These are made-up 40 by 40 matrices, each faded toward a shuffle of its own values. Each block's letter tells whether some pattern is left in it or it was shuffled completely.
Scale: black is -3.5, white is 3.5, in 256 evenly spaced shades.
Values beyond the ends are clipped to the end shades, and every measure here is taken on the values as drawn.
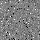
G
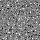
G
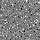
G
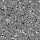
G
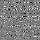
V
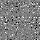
V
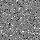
G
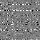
V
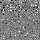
V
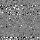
V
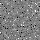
G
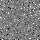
G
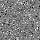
G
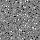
G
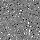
G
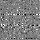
V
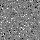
G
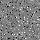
G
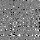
V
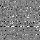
V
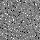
G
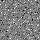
G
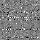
V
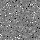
G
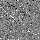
G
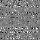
V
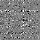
V
